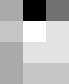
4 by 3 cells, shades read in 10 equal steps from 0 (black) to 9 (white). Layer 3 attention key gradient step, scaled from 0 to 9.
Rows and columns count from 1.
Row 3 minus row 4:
0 1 1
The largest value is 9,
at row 2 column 2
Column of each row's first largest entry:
1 2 2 2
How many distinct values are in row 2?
3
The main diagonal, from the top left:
6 9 8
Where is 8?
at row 2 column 3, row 3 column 2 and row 3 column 3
